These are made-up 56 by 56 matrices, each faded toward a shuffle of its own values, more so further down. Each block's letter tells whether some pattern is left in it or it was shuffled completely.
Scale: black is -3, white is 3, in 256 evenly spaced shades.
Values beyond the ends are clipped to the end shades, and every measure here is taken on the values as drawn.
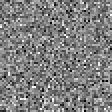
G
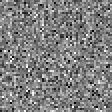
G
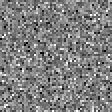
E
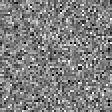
G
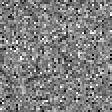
G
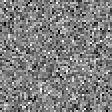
E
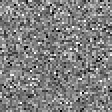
E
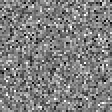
E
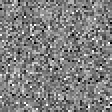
E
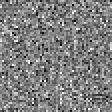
G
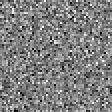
E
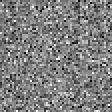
G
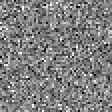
E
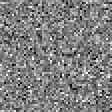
E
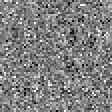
G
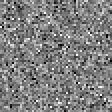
G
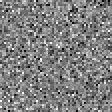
G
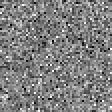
E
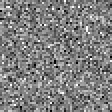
G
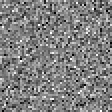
E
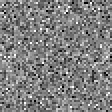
E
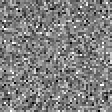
G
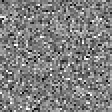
G
